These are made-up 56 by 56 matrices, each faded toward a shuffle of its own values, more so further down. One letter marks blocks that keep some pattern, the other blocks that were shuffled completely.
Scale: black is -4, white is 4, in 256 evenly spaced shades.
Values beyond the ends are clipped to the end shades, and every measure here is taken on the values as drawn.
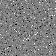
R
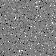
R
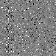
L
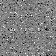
L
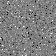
R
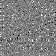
L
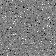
R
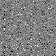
L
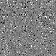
L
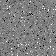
R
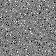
R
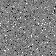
R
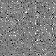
L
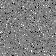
R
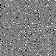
L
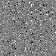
L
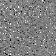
L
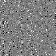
L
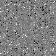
L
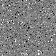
R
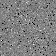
R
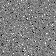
R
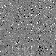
L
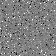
R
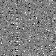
L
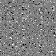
L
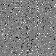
L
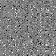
L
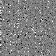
L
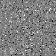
L
